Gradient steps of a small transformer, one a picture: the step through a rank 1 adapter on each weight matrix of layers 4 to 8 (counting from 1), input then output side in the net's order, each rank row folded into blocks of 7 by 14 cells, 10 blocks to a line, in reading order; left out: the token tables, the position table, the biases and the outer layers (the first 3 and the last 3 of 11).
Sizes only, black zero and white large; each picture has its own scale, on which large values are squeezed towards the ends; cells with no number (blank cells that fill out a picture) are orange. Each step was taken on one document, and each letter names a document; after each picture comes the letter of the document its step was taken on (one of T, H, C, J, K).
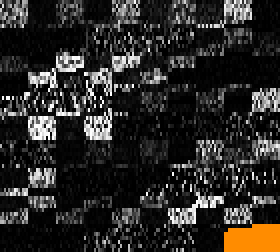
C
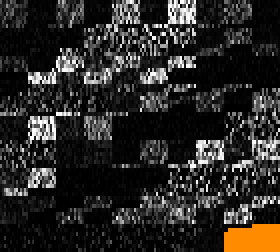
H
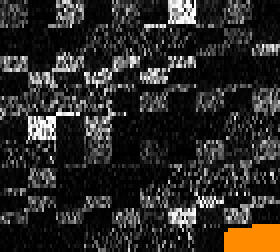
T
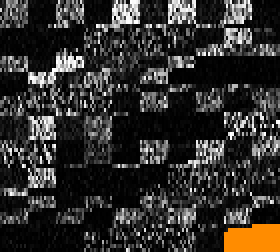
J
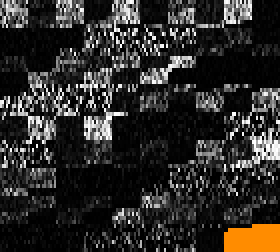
H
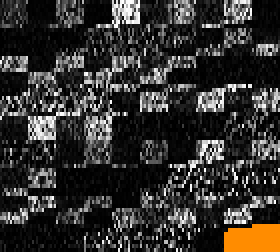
T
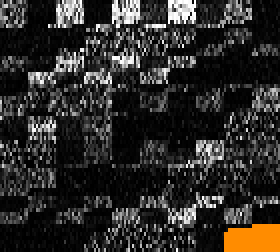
T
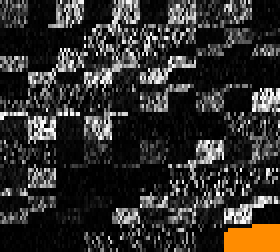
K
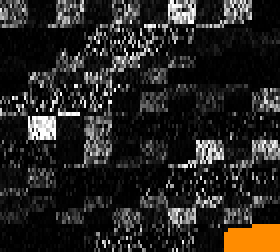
C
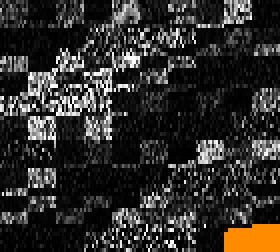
T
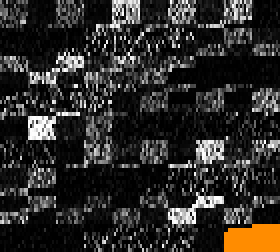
C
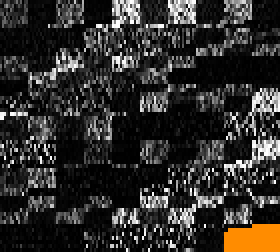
J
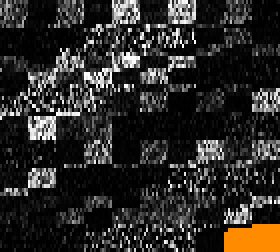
T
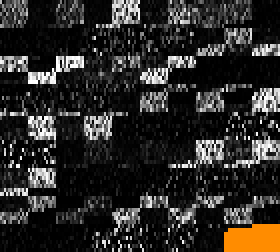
C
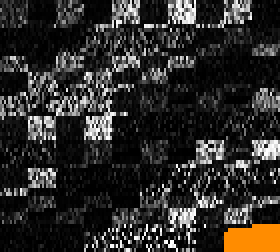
T
